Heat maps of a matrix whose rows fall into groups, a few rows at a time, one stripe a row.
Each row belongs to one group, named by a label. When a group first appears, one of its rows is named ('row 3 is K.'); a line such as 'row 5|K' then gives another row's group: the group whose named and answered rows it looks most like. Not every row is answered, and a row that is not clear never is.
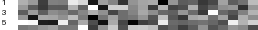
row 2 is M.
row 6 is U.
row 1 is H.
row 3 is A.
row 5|M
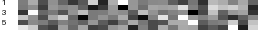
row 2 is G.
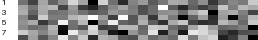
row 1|H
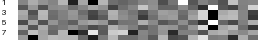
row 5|A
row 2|A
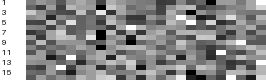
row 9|G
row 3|M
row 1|H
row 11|A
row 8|U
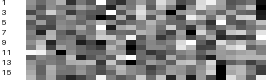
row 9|G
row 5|A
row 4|G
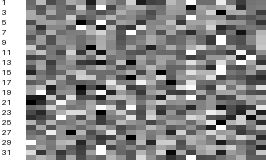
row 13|G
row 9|A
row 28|G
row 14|A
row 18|G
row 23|U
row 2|M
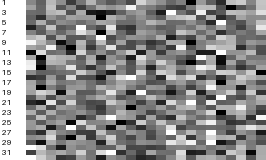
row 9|M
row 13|U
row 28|M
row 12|U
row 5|A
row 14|U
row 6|H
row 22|G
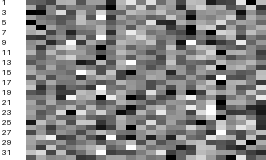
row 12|U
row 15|H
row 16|A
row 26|G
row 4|M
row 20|H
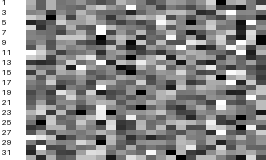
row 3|G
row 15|G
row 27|A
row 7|M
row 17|M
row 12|H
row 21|A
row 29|H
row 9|G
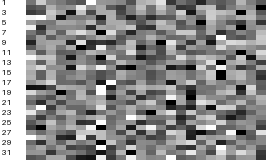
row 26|U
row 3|M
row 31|G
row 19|M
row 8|A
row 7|H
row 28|M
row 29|H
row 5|U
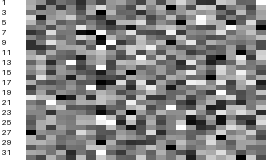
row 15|G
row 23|G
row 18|U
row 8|H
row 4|U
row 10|M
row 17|G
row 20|M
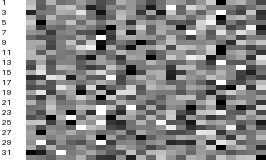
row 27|U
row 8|M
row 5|U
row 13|A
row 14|G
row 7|G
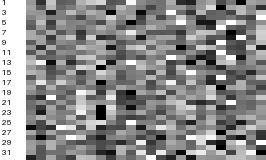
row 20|H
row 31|G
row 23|H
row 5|G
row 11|A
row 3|M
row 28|U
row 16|A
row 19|H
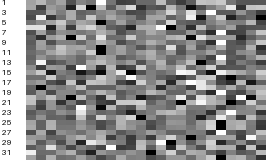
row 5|U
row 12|A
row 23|G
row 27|A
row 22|H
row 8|M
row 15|G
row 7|A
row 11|U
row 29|U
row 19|A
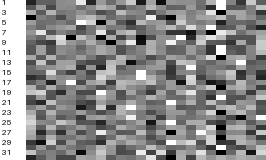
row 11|A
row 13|G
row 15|M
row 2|A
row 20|A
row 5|H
